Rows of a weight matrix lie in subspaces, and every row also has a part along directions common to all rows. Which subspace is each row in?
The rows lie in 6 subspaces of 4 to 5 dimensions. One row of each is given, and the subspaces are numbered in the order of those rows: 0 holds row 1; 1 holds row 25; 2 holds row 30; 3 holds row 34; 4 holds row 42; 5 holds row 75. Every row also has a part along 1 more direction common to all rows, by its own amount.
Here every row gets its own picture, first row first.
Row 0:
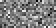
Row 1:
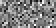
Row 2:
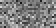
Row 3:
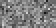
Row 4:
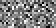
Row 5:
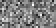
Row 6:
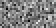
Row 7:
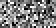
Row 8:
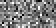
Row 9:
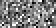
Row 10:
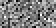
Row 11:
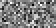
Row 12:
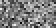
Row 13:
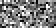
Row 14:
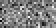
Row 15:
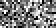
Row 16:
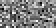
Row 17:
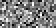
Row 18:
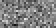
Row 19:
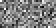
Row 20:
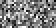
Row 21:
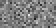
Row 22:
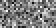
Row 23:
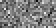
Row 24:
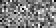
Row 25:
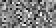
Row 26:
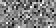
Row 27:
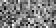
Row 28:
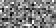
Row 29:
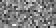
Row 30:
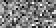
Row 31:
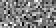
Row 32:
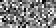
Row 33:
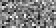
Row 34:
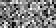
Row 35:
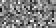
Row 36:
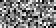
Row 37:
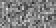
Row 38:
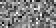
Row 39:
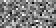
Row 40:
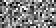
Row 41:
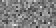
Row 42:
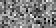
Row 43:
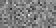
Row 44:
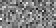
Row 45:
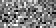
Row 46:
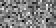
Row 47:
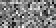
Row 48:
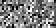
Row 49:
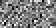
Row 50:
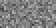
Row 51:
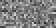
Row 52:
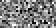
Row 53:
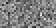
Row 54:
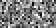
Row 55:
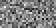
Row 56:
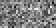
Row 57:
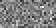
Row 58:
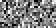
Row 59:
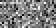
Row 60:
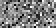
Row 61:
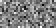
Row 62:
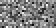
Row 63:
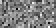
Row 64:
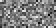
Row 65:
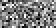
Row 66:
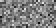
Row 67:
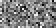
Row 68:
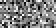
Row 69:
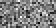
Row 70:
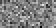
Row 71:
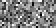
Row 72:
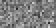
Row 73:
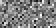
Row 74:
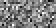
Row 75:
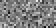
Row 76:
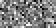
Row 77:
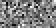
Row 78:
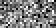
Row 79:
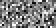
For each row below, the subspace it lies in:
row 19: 5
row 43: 1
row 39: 2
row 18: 3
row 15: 4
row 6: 4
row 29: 3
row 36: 5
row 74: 0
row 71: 1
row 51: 4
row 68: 3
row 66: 5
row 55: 1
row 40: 2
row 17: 1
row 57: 5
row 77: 5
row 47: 3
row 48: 0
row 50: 2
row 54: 1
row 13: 2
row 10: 4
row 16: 2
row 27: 0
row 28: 1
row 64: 5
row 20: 4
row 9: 4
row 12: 0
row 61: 2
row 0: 5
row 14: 2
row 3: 4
